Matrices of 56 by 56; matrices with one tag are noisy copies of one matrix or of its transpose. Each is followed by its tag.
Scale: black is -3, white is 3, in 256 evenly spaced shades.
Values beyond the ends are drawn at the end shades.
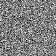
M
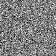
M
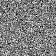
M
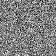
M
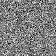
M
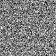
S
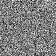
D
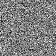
D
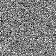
D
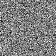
D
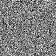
D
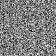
S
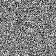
M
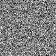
S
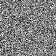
M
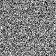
S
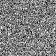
S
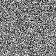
M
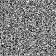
S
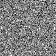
S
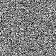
D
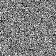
D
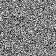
M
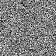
D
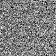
S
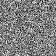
M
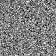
S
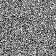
M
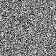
M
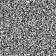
S
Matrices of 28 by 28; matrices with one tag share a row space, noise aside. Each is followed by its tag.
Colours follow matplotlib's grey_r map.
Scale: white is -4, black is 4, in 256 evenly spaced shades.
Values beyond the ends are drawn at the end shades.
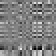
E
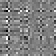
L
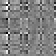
L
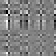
L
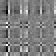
L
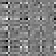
L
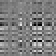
E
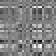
E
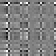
L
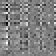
L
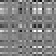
E
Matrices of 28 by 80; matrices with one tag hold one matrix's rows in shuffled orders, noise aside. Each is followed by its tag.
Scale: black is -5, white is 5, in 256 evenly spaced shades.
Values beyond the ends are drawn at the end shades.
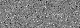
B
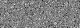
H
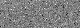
H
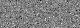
B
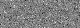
H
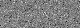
H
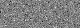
H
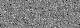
H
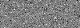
H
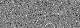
B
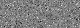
B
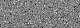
H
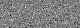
H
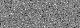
H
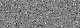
B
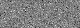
H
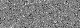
H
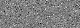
B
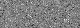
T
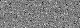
H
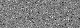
T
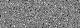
H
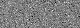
T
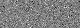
T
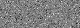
B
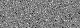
T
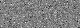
H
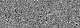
B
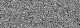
H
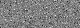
H
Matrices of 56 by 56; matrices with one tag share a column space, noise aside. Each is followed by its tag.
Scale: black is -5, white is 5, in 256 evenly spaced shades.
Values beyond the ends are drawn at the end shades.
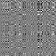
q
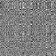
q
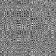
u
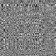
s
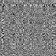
s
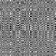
u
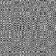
u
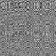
q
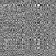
s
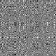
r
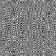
u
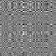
q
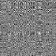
q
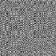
u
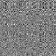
q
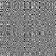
q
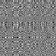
r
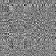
s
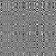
q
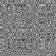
s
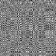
u
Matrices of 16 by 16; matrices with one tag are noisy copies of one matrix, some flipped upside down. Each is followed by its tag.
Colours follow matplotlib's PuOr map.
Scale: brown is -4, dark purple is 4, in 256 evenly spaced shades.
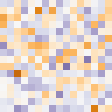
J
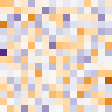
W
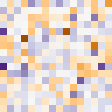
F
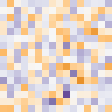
W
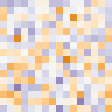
J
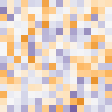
F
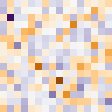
F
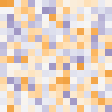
W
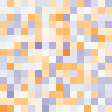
W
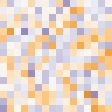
F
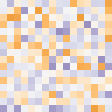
J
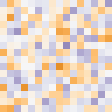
W
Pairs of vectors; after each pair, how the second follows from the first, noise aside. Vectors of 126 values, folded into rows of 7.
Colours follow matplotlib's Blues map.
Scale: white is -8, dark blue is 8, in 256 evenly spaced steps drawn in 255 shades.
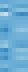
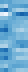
scaled up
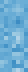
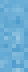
shrunk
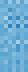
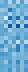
scaled up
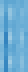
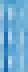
scaled up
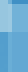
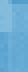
shrunk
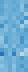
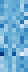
scaled up
